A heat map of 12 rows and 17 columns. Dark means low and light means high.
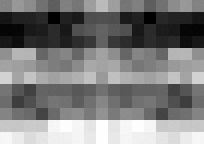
Streaks run across, left to right. The left and right halves mirror each other. Values rise toward the bottom. Horizontal stripes repeat 2 times down the table. The ninth with the highest average is the bottom middle.
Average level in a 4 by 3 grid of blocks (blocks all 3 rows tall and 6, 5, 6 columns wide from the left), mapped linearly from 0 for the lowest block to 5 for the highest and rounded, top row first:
010 / 222 / 222 / 454
